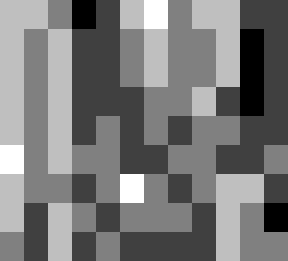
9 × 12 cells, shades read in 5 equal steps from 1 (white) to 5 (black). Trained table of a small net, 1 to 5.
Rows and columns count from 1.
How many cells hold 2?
27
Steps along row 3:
up down up same down down up same down up down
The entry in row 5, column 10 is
3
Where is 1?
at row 1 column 7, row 6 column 1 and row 7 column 6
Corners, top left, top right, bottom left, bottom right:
2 4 3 3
